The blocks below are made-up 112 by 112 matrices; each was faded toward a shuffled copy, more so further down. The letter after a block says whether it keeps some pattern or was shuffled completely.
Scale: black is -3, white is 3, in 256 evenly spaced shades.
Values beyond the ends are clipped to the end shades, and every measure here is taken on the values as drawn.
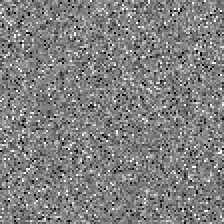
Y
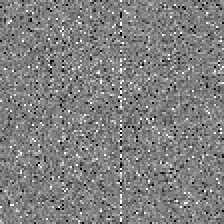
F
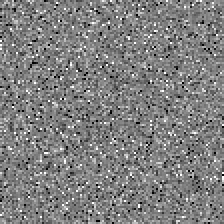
Y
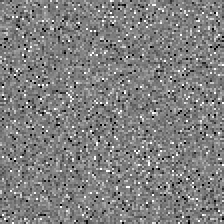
Y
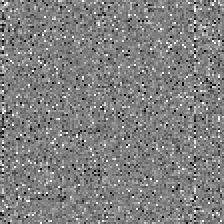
F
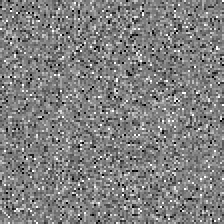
F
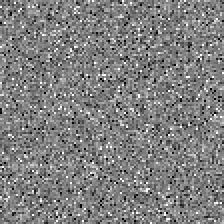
Y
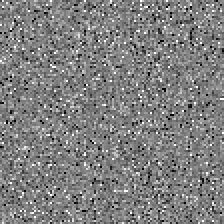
F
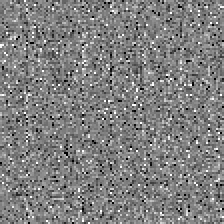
F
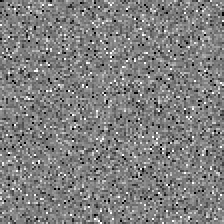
Y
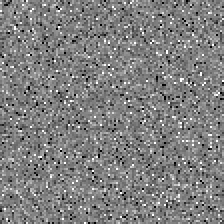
Y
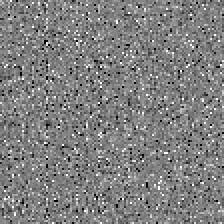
F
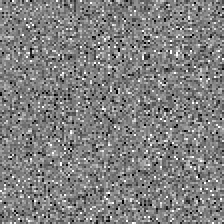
F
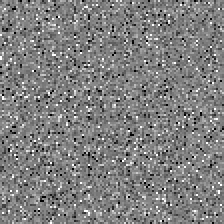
F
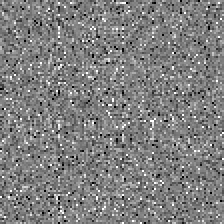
F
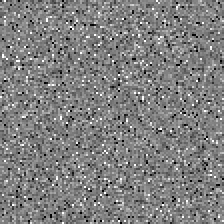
Y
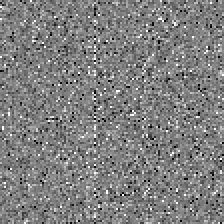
F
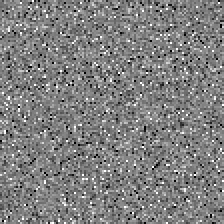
Y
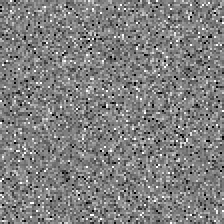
Y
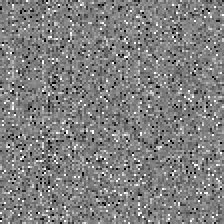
F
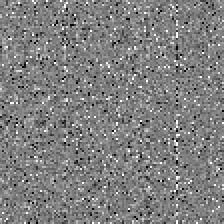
F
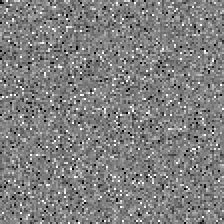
Y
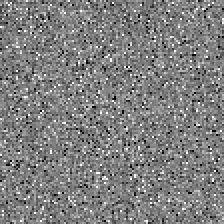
Y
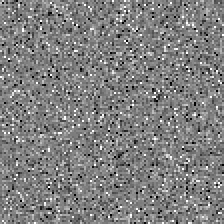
F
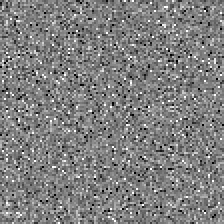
F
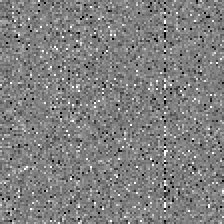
F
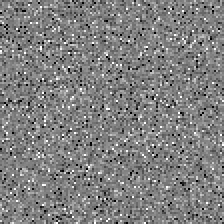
Y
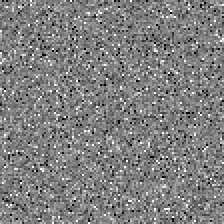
Y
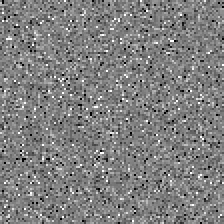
Y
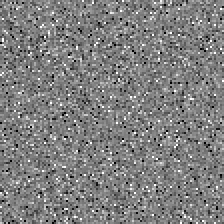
Y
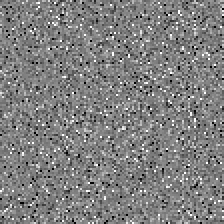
F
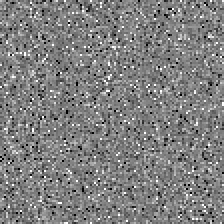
F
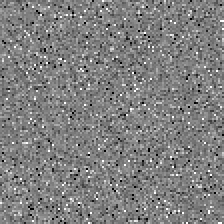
Y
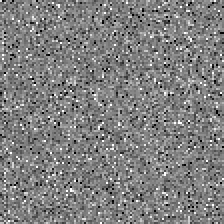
F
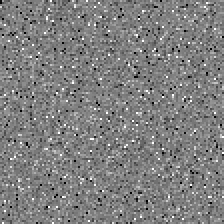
Y
